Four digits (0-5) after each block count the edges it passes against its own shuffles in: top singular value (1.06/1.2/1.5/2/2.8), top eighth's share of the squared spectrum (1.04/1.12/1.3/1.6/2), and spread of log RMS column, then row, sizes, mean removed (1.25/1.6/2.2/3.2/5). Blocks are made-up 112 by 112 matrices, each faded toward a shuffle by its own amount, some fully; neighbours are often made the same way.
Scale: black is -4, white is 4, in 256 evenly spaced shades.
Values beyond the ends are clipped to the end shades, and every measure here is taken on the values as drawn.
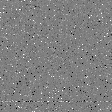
3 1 0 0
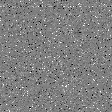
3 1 0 0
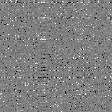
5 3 1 2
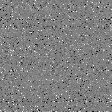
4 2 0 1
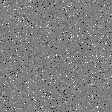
2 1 0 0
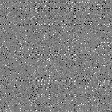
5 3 2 2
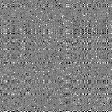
5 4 3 3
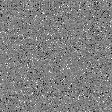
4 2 1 1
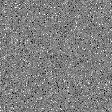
4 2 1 1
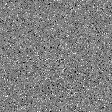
3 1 0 0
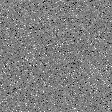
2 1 0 0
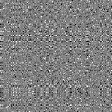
5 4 3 3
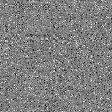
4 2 1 1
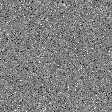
1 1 0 0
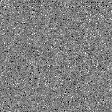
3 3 1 2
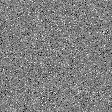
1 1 0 0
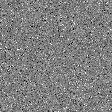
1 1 0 0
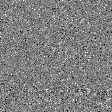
3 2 0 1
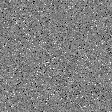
1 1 0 0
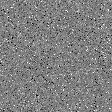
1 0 0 0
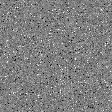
0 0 0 1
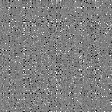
4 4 2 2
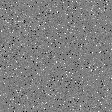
0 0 0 0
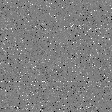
3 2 0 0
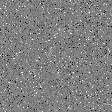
2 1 0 0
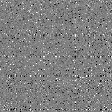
4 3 2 2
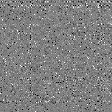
4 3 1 2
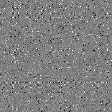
4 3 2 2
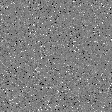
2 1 0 0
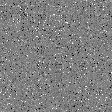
3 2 0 0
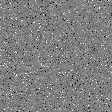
1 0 0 0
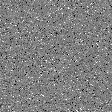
1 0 0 0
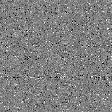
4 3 1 2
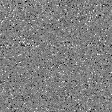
3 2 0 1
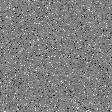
0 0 0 0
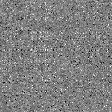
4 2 1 1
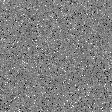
0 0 0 0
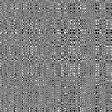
5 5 4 4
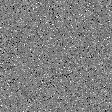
2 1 0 0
